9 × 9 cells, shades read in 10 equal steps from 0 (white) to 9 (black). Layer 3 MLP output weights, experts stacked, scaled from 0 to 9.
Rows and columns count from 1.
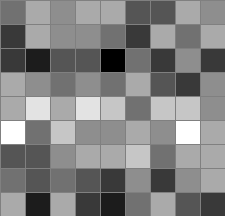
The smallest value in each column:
0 1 2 1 2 2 2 0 3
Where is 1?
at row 5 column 2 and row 5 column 4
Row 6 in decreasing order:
5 4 4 4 3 3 2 0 0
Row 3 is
7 8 6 6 9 5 7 4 7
